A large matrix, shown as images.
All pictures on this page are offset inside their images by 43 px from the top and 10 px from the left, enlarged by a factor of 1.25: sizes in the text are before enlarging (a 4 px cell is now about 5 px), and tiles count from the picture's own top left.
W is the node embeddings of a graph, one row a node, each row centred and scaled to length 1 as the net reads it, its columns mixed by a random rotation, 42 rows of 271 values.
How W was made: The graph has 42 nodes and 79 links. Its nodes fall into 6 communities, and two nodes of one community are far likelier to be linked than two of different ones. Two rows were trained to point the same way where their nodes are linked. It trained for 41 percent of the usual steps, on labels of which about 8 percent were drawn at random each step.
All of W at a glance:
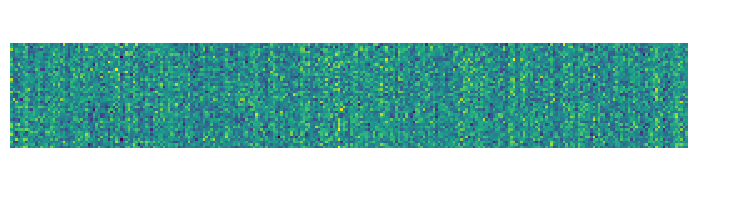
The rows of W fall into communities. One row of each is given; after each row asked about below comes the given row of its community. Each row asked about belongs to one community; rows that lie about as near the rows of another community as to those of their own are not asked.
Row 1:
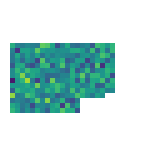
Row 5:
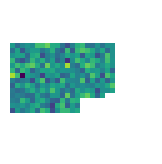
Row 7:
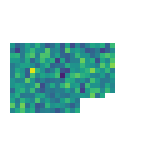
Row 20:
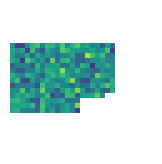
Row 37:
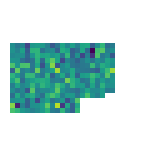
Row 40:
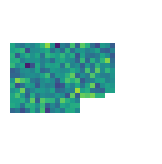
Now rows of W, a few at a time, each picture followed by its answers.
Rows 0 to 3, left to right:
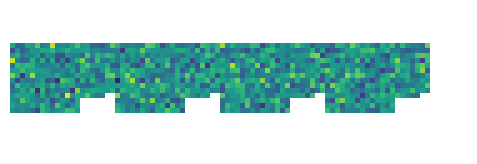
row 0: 7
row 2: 1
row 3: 7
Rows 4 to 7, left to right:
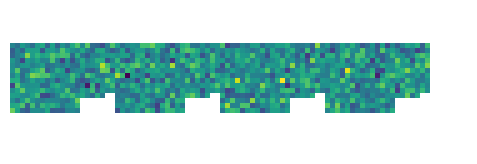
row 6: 20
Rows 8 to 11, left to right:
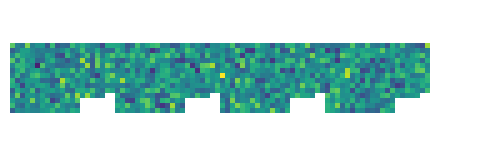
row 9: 1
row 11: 7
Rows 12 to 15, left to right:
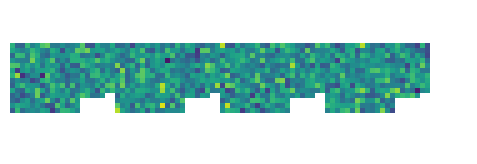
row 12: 5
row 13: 37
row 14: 20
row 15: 20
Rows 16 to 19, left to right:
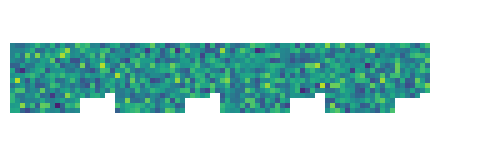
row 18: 37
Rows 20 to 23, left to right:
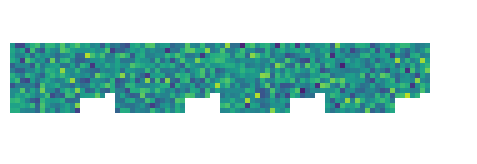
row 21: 5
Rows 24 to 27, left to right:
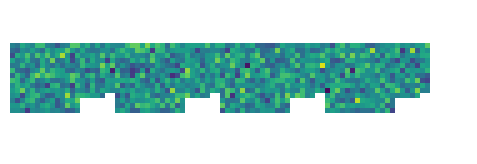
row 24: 7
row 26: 7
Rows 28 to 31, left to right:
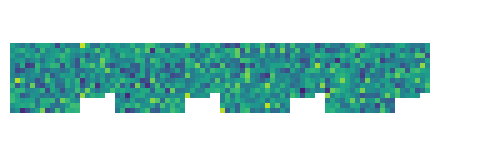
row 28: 40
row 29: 40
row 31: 1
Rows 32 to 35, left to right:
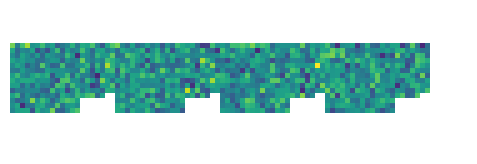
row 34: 1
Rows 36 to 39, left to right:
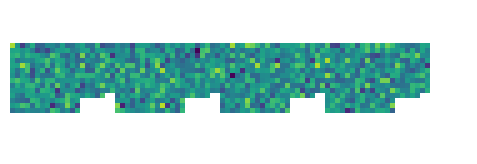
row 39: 20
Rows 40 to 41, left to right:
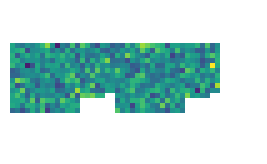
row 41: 1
